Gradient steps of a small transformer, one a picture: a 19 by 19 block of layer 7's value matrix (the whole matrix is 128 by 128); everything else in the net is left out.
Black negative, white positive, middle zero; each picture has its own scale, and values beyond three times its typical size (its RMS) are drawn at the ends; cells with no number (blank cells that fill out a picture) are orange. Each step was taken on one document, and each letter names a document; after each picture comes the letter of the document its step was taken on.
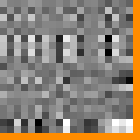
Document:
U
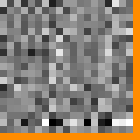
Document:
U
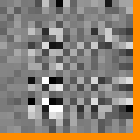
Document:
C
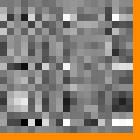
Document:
U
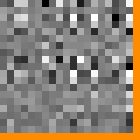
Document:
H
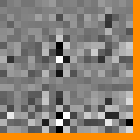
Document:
C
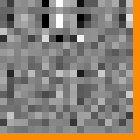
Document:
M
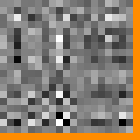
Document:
C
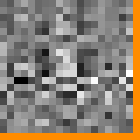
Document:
M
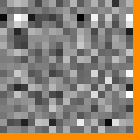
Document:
H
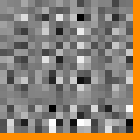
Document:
H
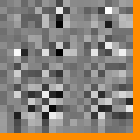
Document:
C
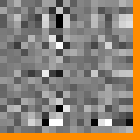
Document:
C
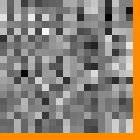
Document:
U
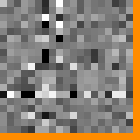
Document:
M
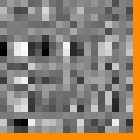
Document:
H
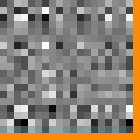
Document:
H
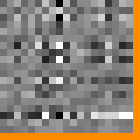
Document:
C
